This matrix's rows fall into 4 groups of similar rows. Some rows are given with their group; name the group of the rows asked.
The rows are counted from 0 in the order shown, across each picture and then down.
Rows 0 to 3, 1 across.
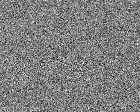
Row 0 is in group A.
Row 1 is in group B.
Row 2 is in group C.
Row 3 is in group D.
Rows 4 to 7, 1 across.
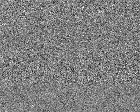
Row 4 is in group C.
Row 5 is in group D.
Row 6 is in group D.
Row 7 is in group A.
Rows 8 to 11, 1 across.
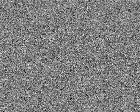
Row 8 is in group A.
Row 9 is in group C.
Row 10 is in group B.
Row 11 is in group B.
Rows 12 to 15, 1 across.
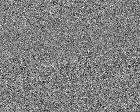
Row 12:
C
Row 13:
D
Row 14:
A
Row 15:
D
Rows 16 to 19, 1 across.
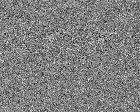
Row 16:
A
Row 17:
C
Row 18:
D
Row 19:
D
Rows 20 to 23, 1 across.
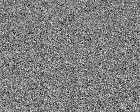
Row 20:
B
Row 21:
D
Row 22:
D
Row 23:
D
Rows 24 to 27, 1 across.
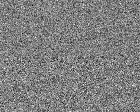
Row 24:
D
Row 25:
B
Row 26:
C
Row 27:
A
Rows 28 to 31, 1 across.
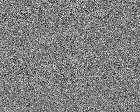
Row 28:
B
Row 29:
A
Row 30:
A
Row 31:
D
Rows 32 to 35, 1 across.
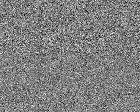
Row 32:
B
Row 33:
C
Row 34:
C
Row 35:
A
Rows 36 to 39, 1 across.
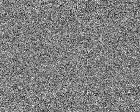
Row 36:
B
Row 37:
D
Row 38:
A
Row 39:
A
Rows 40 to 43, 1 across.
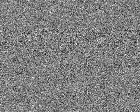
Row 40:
C
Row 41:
B
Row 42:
A
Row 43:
A
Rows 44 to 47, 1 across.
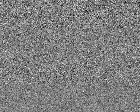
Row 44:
B
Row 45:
D
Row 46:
A
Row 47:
B
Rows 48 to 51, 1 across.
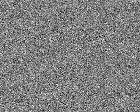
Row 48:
A
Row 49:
C
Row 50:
A
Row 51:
A
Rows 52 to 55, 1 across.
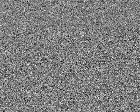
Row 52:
C
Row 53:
D
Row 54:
B
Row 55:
B
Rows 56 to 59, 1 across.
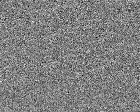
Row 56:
A
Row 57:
C
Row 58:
C
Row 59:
D
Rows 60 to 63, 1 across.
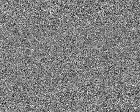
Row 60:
C
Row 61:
A
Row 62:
B
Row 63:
A
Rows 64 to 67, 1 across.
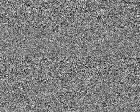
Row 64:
B
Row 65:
C
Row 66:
B
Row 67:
A
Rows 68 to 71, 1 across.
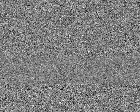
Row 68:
B
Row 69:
D
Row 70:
A
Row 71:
B
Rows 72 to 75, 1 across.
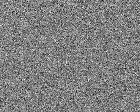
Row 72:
C
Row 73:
A
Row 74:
D
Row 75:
B
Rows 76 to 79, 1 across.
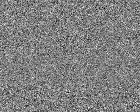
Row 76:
C
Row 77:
A
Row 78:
A
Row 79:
D
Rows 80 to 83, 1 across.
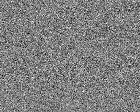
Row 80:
A
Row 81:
B
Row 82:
A
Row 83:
C
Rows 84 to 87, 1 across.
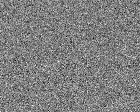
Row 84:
D
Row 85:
B
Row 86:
A
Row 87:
A
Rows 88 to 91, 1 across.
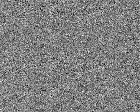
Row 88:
C
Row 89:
D
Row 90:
C
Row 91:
C
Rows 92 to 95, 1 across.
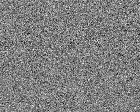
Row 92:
D
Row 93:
B
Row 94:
D
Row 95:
A
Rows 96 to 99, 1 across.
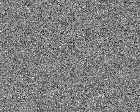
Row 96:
B
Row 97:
B
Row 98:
A
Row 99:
C
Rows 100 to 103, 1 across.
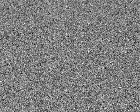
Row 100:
D
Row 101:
D
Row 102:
C
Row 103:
D
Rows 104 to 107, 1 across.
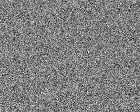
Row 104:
A
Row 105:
D
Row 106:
A
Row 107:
A
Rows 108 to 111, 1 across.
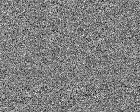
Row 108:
C
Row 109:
C
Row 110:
B
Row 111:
B
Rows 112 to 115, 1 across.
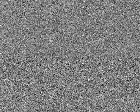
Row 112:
C
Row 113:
C
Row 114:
D
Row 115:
C
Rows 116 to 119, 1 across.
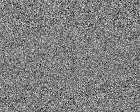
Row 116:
D
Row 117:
A
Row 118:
D
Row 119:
B
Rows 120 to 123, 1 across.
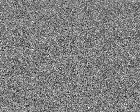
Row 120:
A
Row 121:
A
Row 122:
A
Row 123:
D
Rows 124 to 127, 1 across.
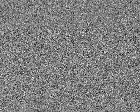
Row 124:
D
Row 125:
D
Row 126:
A
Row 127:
C
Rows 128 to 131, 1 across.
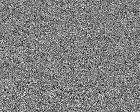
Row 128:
D
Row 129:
A
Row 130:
D
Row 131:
C
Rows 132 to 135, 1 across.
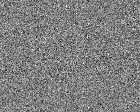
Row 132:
D
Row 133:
A
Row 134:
B
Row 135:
D
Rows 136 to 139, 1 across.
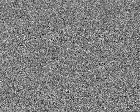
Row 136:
A
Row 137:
C
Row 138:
C
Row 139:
D
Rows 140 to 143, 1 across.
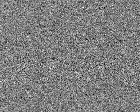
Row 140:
C
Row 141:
B
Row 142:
C
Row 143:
B
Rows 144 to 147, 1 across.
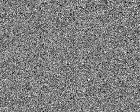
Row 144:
B
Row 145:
D
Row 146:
D
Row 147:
B
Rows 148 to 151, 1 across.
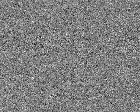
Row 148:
A
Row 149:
D
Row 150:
A
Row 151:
C
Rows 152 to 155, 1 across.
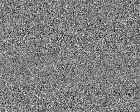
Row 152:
D
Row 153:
C
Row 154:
A
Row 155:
A
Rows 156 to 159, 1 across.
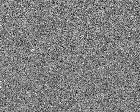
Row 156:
C
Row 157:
A
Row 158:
C
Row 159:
B
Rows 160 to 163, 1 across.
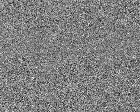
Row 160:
D
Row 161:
C
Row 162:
A
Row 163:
A
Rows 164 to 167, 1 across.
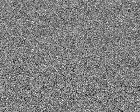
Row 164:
A
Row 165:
A
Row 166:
A
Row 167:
B
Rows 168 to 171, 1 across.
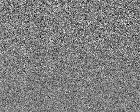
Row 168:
D
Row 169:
C
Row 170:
C
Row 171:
D
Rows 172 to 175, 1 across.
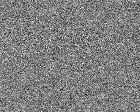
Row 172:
A
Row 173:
C
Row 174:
C
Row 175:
B
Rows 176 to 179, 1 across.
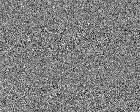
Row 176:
D
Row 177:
B
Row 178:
C
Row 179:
C
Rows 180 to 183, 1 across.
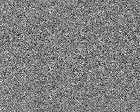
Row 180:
C
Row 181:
D
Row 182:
C
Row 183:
C
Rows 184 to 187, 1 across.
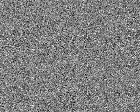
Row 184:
D
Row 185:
A
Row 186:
A
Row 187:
A
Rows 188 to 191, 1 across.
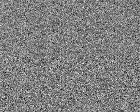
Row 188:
C
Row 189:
C
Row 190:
C
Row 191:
B
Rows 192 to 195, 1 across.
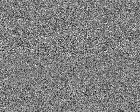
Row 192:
A
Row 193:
A
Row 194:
B
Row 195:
B
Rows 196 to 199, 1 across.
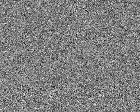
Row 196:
B
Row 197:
B
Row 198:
C
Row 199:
C
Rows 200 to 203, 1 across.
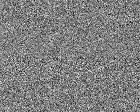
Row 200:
D
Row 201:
C
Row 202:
C
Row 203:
D
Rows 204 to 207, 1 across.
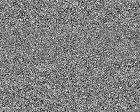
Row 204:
A
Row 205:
A
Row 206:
A
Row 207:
D
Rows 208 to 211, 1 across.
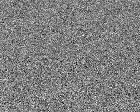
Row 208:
A
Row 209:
C
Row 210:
B
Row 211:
A
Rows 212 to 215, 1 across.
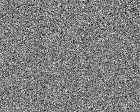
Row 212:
D
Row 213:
C
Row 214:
D
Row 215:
D
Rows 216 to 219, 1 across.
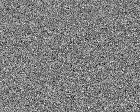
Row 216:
D
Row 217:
B
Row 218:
C
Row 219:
D
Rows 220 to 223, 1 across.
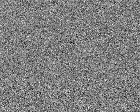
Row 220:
C
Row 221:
B
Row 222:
D
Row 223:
D
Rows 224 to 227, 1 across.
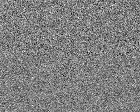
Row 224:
C
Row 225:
D
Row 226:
A
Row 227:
A
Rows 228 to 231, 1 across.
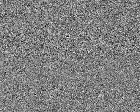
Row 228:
B
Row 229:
D
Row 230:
C
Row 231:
C
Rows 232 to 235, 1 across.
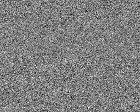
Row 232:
B
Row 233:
C
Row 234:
A
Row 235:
D
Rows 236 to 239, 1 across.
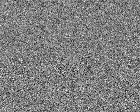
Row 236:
C
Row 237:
D
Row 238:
A
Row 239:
D
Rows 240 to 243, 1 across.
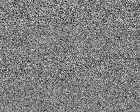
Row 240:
A
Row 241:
A
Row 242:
B
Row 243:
D
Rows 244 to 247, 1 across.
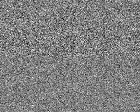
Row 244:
A
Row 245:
A
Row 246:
A
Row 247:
A
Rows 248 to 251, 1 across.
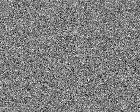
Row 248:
A
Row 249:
A
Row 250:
D
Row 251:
B
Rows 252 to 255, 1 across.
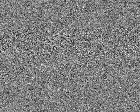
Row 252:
B
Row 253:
D
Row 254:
A
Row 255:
D
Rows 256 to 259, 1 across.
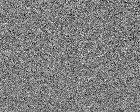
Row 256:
B
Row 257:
D
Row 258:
D
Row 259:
B
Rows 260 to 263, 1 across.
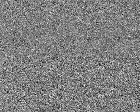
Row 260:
C
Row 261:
A
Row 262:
C
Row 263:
C
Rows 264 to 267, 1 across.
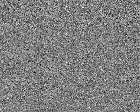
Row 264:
D
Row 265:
D
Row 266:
D
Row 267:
C
